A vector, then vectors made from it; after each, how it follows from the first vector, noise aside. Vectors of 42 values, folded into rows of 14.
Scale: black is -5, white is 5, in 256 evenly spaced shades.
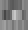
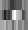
scaled up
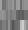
wrapped around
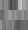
wrapped around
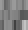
wrapped around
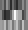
scaled up
